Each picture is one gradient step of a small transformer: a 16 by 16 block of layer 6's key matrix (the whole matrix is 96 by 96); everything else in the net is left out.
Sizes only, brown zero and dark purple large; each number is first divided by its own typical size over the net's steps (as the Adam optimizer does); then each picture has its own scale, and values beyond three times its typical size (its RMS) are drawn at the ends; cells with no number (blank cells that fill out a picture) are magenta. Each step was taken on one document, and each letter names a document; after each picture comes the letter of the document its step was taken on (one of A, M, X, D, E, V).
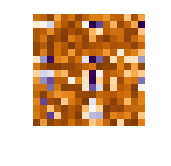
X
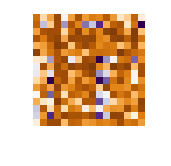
X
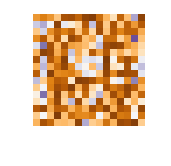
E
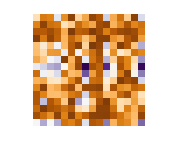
E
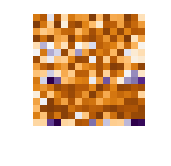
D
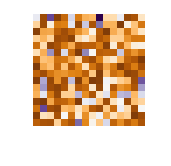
E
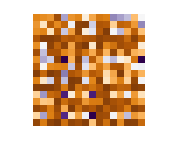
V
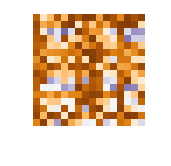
D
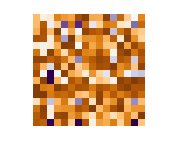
D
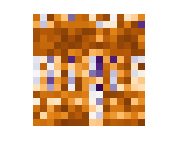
X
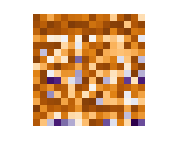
D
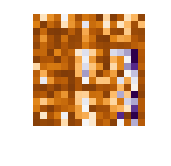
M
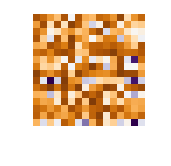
D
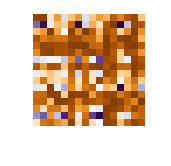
X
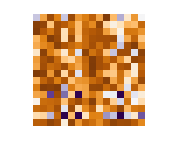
V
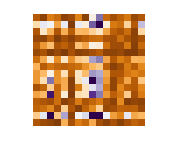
X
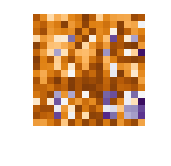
E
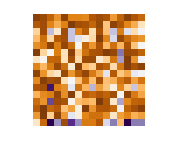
D
